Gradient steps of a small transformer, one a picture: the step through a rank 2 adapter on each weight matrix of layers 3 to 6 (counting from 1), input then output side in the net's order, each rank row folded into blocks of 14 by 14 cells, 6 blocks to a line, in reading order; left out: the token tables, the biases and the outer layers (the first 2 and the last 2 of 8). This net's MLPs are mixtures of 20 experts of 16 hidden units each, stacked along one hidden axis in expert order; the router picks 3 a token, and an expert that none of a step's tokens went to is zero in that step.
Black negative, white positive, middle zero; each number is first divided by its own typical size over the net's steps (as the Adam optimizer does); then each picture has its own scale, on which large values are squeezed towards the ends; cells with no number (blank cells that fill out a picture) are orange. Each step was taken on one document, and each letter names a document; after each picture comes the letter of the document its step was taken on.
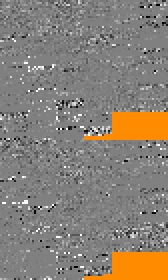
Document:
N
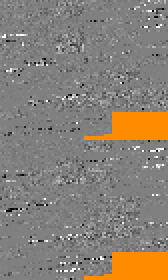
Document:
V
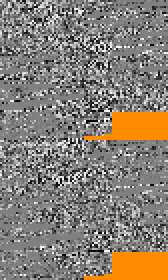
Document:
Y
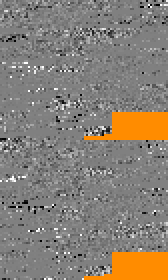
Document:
N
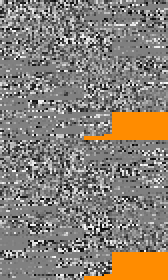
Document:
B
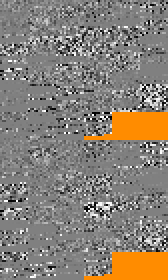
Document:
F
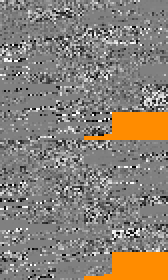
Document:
F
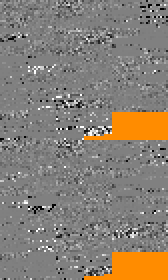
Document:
N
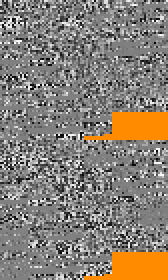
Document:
B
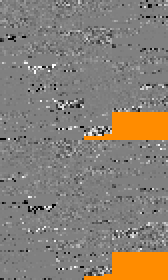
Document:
N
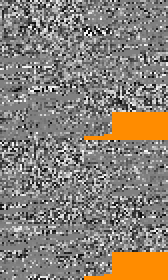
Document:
Y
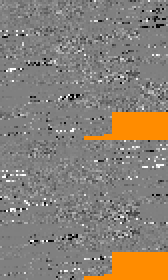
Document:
V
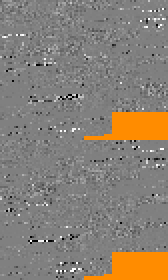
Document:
V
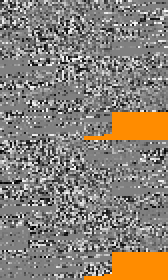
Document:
B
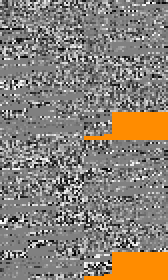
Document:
B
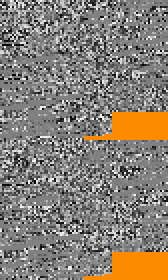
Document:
Y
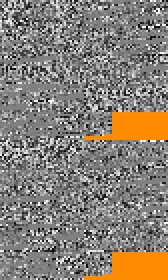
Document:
Y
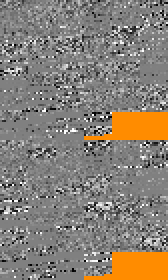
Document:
F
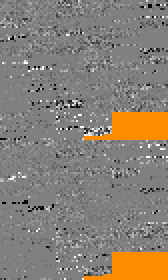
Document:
N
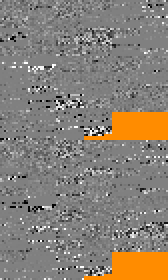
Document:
N
